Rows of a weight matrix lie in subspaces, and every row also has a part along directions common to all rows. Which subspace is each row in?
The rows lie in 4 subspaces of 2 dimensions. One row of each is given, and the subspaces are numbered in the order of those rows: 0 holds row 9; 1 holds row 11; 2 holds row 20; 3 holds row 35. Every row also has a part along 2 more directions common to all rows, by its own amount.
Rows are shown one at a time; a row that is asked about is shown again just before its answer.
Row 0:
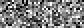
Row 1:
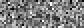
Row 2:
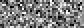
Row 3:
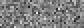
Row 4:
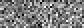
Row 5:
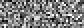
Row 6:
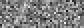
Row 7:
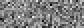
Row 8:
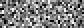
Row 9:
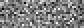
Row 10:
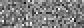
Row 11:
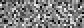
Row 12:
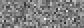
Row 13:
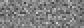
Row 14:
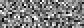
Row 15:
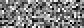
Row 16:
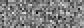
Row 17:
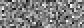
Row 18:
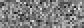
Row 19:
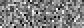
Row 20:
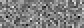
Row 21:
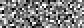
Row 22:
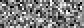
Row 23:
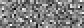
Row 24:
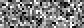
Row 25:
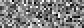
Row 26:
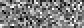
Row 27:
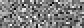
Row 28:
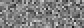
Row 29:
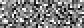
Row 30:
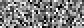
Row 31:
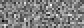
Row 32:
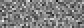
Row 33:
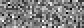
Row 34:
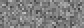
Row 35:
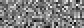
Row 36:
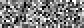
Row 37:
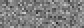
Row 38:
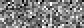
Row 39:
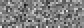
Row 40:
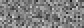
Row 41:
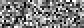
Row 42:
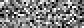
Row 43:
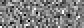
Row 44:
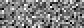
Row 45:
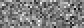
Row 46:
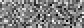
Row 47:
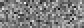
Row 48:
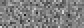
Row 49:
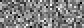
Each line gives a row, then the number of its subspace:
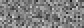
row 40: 3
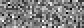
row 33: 3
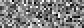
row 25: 3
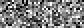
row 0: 3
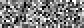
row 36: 2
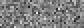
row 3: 2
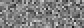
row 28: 3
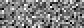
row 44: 3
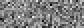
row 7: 3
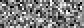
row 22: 0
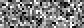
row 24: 0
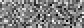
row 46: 1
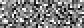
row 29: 1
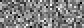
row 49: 0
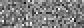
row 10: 2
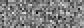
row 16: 0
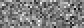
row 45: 0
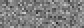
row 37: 0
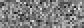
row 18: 0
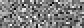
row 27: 1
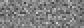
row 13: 0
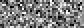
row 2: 0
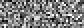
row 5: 1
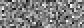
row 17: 1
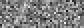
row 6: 2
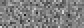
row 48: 2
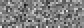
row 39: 2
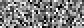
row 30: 2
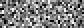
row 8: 1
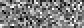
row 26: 0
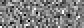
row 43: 2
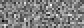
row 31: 1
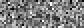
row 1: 3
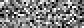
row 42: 0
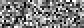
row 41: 2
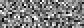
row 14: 1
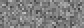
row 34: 0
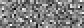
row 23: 1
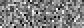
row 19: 2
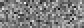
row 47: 0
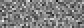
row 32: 1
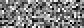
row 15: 3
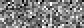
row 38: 3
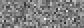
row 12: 2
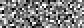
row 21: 1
